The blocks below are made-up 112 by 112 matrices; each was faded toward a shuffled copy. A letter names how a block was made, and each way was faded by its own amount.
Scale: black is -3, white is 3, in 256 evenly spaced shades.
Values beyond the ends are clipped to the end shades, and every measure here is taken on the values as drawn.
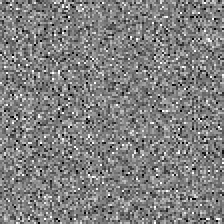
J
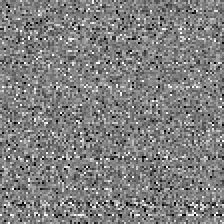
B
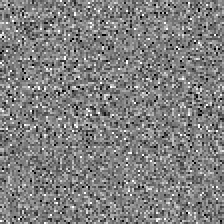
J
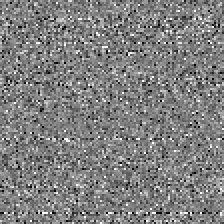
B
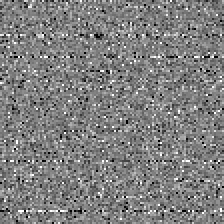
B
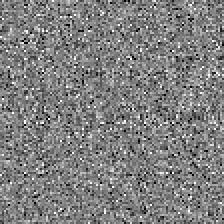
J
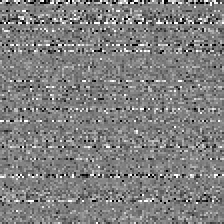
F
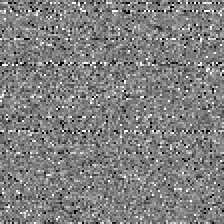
B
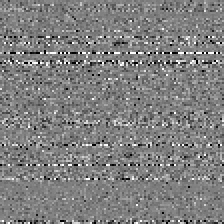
F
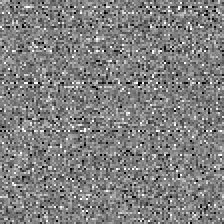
B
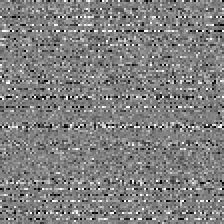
F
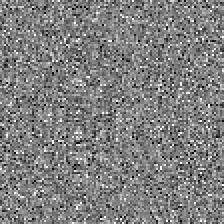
J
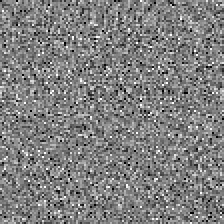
J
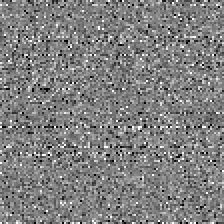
B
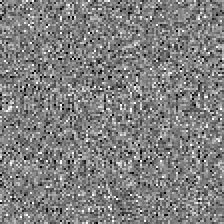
J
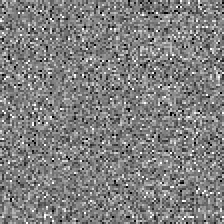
J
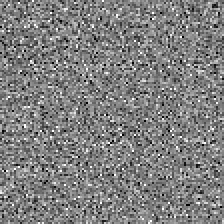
J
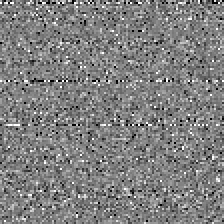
B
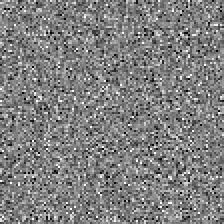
J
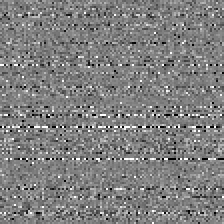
F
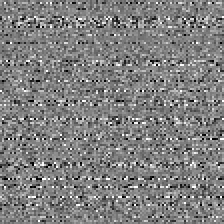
F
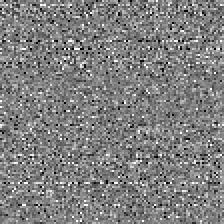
B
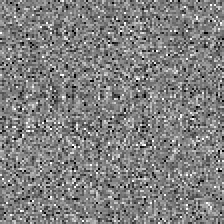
J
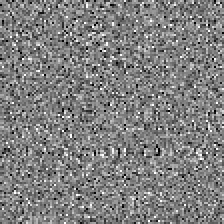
J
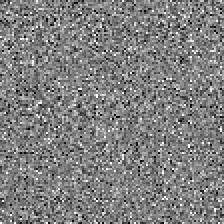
J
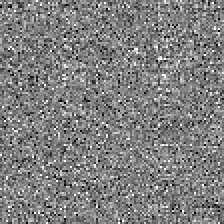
J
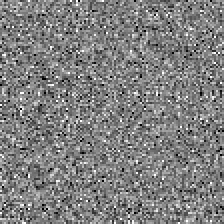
J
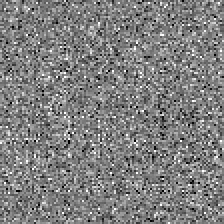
J
